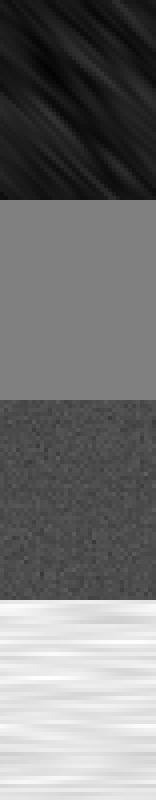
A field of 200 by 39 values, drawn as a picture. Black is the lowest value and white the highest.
It is made of 4 by 1 panels. Panel 1,1: very low, slanting down to the right, faint in contrast. Panel 2,1: middling, flat. Panel 3,1: low, fine-grained, faint in contrast. Panel 4,1: very high, streaked across, faint in contrast.
